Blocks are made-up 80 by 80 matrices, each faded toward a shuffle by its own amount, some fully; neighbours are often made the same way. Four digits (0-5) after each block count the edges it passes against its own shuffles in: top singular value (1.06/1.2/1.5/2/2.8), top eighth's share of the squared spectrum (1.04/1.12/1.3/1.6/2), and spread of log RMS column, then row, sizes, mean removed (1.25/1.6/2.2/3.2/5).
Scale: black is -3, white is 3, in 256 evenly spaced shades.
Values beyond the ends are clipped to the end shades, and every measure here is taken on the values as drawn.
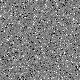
0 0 0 0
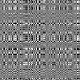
5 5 4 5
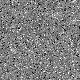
1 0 0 0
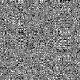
4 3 2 1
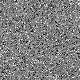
2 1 0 0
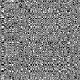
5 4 3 3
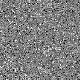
3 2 1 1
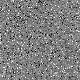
3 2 1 0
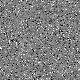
0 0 0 0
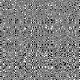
5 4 3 3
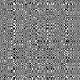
5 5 4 3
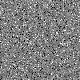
1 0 0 0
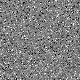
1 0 0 0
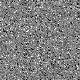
3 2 1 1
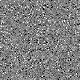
3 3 1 2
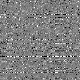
4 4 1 3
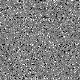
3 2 0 2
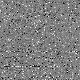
3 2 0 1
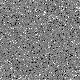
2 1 0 0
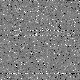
3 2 0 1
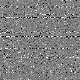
4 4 0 3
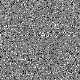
1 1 0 2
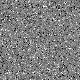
0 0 0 0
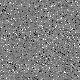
2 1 0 1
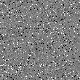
3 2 1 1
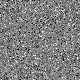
1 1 0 0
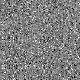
3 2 1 1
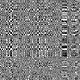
5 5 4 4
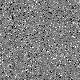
0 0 0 0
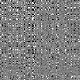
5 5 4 3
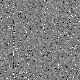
2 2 1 0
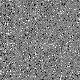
2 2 1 0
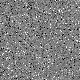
0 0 0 0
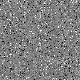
3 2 1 0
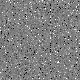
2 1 1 0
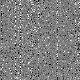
2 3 3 0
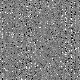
2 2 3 0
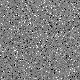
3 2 0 0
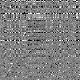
5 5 2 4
